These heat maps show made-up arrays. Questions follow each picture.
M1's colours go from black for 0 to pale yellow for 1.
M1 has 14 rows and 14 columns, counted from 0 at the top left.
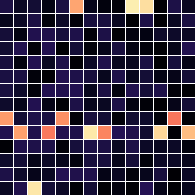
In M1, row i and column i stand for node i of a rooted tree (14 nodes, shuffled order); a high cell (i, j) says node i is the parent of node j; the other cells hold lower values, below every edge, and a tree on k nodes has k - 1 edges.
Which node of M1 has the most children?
9
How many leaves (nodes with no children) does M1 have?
10
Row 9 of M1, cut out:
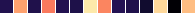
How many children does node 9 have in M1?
6
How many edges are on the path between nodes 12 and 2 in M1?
5
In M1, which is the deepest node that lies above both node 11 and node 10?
0
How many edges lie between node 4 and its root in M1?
1
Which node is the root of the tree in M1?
8
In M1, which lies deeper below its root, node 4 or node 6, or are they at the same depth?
node 6
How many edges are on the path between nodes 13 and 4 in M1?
4
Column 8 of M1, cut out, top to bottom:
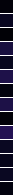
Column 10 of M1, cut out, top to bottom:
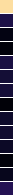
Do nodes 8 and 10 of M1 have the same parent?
no
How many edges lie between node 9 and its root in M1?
2
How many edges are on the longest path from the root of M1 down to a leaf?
4
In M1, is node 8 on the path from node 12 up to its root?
yes
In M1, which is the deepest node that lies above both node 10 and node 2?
0
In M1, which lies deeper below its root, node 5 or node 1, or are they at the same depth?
node 1
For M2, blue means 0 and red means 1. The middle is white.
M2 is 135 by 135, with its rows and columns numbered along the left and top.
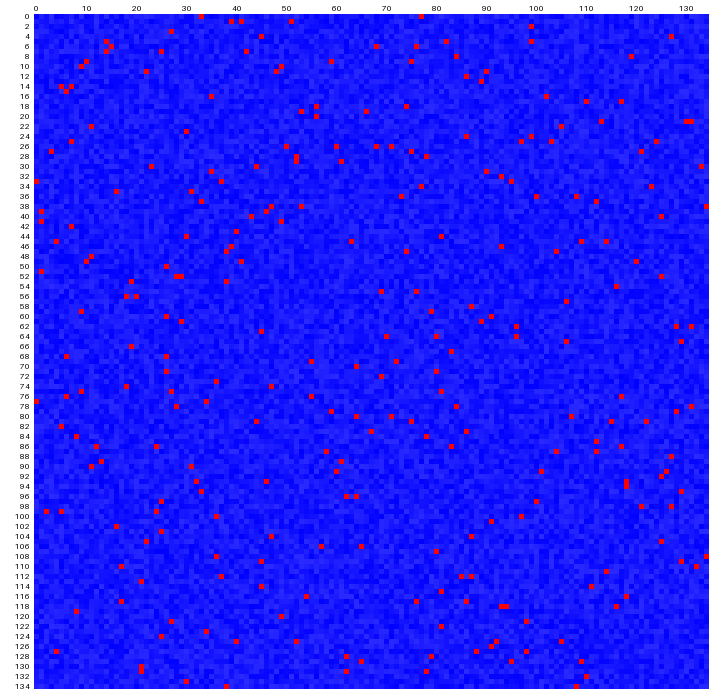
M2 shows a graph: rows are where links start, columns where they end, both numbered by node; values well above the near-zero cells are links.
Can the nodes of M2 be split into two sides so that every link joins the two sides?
no
